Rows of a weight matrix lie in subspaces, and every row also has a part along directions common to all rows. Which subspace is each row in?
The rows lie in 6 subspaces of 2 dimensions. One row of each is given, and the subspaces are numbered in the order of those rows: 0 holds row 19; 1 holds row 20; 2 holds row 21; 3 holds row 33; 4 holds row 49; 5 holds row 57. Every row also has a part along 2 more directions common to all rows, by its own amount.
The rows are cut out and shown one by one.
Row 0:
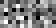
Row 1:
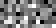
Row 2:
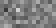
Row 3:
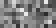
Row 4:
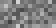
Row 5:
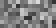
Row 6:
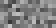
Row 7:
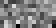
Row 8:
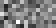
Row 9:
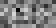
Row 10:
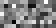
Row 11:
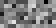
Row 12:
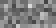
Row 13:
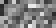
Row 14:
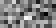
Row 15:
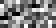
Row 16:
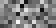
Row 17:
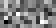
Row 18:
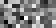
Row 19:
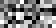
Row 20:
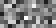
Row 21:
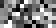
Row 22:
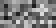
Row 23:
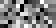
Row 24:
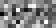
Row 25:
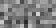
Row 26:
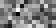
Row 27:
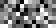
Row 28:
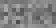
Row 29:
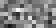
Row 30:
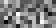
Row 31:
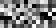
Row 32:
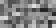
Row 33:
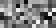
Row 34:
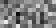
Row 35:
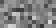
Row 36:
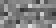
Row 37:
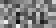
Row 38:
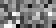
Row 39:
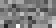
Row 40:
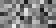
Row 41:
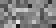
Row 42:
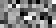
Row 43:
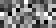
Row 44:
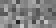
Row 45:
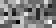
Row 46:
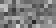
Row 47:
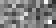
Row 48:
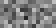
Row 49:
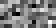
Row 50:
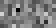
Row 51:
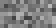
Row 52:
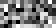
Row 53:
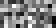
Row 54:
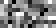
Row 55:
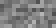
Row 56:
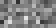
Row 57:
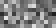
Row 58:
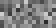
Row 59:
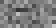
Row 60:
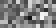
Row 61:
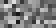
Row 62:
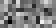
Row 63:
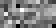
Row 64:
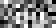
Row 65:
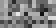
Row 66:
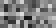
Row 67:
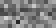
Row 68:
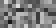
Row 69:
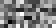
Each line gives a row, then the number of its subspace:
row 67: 3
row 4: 0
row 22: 4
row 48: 3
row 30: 5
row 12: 1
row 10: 1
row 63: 1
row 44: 0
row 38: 2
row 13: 4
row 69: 0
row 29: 2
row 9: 3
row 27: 2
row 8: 5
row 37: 5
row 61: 4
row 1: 5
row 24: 3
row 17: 5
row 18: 0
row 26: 2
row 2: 3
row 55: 4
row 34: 5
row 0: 0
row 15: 4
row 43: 3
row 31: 3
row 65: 4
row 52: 3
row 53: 0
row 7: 0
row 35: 2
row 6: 4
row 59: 2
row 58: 3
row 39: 0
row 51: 0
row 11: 1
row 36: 4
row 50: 3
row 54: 4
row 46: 4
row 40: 2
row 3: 1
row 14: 1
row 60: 1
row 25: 5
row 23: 2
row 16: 2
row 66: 0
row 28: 0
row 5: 1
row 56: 5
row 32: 4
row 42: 1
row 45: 1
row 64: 5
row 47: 1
